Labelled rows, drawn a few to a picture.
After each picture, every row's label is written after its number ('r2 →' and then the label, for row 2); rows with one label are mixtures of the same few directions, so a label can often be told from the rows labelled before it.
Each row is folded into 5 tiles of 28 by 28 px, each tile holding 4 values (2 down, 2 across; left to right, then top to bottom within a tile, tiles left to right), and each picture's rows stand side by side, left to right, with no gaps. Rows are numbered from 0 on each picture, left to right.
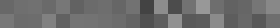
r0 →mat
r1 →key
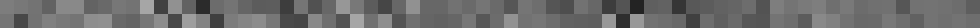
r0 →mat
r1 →key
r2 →key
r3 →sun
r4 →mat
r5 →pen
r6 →key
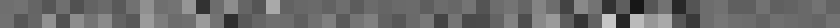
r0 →mat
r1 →sun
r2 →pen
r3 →pen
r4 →mat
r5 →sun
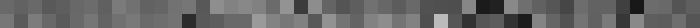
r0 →pen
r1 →pen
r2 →key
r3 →mat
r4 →mat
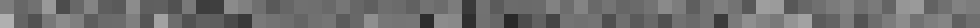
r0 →sun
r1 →mat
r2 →sun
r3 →sun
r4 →key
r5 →mat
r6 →mat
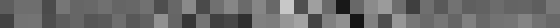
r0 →sun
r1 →mat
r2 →key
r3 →key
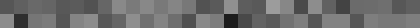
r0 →pen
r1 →sun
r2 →key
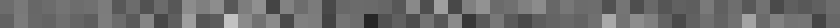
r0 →pen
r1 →sun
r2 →sun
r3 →key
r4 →pen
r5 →pen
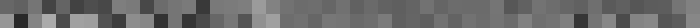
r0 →pen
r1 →pen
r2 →pen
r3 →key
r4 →pen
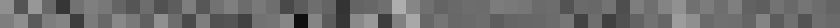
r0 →key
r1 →mat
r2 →pen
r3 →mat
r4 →pen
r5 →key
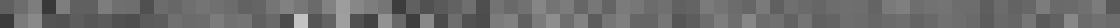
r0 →sun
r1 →key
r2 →pen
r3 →pen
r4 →pen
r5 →pen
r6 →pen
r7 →sun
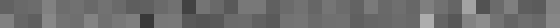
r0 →sun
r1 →sun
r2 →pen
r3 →sun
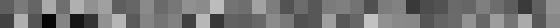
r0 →pen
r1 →mat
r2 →sun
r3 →key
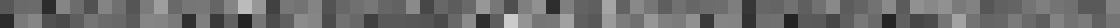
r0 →sun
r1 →key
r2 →sun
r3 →sun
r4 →sun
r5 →sun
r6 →pen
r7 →key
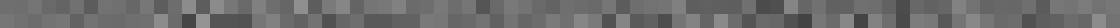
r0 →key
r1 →mat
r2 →key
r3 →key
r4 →mat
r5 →mat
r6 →pen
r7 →pen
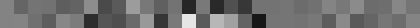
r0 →sun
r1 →pen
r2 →mat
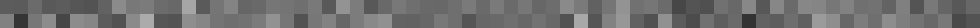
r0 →pen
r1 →sun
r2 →mat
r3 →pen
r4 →pen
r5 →pen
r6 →pen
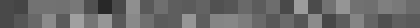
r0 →key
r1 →mat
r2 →key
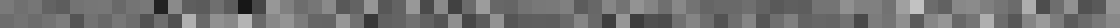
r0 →key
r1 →key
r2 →sun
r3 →key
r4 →mat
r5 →pen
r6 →mat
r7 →sun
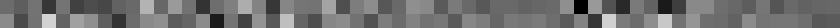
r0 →pen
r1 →key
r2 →sun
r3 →key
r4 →key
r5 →pen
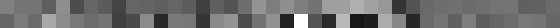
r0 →pen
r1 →pen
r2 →pen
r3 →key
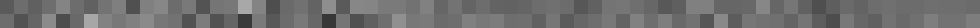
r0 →sun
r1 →key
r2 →pen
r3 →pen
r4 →key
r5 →pen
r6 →sun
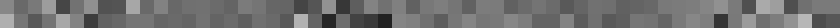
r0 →sun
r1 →key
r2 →mat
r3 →mat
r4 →pen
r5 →mat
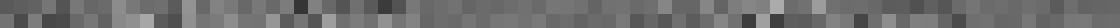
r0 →pen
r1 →sun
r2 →key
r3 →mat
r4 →key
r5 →mat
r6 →pen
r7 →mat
